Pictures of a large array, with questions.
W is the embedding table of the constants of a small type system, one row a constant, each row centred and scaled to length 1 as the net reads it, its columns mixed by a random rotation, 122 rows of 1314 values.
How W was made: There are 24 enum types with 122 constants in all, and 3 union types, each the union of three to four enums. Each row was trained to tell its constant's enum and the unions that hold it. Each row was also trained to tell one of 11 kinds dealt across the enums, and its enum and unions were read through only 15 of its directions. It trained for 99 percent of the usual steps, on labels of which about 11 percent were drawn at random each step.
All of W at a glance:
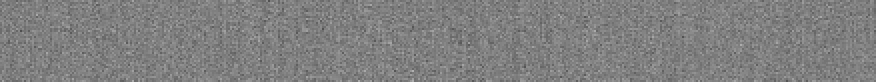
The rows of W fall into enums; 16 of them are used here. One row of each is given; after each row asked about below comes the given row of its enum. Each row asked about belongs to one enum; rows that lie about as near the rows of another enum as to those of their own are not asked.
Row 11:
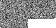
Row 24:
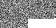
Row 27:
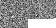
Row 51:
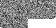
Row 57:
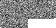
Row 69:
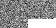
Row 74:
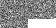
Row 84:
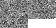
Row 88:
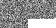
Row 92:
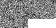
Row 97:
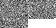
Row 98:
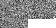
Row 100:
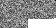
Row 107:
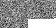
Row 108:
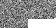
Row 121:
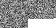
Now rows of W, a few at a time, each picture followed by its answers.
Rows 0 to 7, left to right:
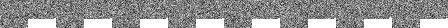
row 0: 97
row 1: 107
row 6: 98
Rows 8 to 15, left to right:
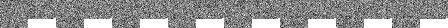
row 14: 51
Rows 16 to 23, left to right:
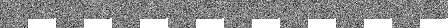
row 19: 57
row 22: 107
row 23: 57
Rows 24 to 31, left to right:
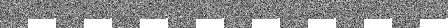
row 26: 51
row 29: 97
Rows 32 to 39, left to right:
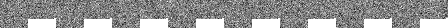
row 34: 84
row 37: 100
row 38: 51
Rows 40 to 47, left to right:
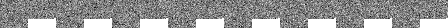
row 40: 69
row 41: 107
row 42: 100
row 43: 100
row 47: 100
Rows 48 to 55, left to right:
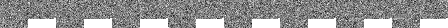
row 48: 92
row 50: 97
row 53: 88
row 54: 97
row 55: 88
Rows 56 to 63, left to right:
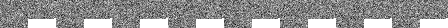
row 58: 69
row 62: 51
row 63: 97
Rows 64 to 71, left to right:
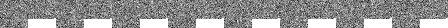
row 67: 121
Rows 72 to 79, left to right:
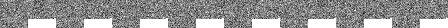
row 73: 11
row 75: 121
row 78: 92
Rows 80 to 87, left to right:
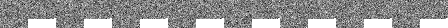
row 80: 24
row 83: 88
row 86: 11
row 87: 57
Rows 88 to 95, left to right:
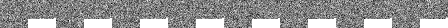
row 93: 11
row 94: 57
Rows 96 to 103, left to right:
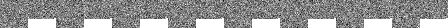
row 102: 107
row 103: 100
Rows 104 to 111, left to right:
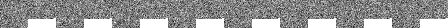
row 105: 121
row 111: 107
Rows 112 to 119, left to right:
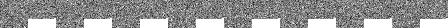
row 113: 24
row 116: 27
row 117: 98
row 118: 51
